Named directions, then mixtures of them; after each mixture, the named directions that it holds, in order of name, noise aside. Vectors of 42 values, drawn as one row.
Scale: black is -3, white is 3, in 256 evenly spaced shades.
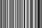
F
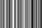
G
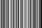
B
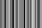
F, G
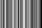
B, G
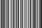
B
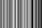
F, G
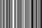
G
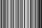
B, F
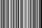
B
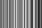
F, G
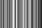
F, G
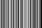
B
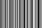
B, F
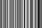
F
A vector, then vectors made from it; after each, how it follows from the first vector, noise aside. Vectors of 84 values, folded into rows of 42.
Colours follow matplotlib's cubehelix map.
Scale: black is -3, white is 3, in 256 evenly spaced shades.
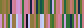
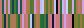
reversed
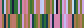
reversed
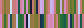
sign-scrambled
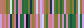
sign-scrambled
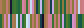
sign-scrambled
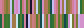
sign-scrambled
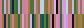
reversed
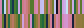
reversed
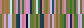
sign-scrambled
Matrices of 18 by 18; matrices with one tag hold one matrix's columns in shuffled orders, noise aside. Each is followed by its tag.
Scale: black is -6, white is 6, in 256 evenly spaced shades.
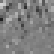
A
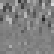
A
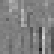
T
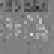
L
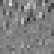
A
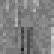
T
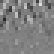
A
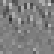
A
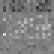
L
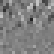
A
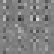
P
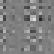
P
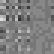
P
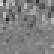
A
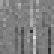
T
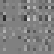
P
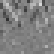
A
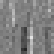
T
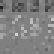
L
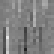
T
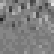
A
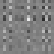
P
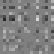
P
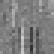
T
